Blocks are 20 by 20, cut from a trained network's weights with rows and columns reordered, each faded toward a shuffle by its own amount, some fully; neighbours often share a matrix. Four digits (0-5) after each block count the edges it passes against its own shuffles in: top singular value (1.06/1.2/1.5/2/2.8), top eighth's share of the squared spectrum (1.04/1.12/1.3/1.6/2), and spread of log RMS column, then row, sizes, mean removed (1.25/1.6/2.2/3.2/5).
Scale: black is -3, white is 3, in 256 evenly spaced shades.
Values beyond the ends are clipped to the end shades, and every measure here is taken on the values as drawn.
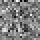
2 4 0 2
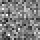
1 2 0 0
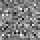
0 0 0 1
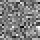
2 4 0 0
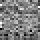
2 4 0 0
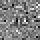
2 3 1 1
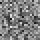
2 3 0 0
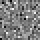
0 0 0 0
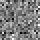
2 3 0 1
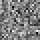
1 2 0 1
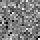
0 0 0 0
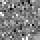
0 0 0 0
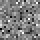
0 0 0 0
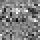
3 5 0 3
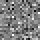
1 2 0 0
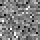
0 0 0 0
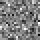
0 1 0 0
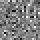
2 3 0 1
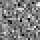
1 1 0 0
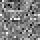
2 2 0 0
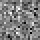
2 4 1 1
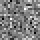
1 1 1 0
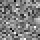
1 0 0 0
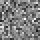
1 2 1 0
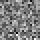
1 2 0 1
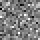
1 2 0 0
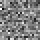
1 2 0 1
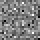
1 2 1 0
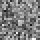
0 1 0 0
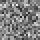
0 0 0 1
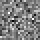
0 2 0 0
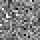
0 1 0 0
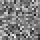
1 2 0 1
